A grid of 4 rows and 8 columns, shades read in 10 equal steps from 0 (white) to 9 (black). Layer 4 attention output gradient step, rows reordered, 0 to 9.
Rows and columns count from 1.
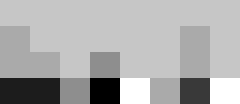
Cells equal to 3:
6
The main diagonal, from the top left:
2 2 2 9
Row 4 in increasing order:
0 0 3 4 7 8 8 9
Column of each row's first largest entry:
1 1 4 4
